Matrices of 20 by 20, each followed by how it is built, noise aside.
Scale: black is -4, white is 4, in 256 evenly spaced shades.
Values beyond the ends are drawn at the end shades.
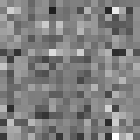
low rank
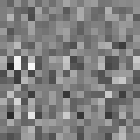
low rank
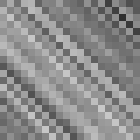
Toeplitz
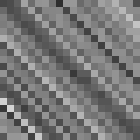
Toeplitz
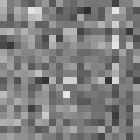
low rank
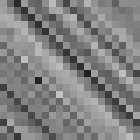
Toeplitz
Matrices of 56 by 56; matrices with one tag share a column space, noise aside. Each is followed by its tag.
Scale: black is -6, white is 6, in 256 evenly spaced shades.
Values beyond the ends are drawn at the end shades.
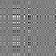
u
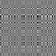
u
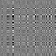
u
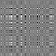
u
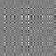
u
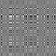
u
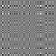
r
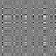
u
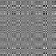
r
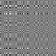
r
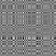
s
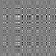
u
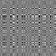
u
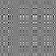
u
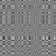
s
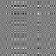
r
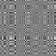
s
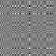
r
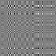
r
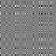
r
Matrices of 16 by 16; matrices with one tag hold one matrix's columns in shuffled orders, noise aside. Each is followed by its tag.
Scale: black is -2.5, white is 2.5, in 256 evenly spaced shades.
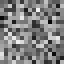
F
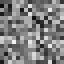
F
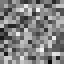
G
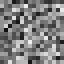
G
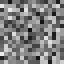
G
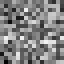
F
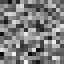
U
